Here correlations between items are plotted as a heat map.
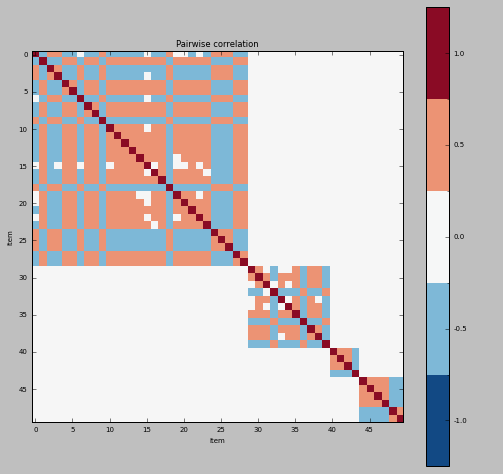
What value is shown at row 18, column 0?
0.5
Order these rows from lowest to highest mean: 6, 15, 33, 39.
6, 39, 33, 15
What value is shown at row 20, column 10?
0.5
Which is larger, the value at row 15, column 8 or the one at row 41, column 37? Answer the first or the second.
the first
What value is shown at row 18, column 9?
0.5
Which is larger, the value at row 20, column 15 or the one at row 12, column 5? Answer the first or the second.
the second
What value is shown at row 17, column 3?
-0.5
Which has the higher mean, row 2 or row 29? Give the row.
29
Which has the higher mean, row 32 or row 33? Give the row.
33
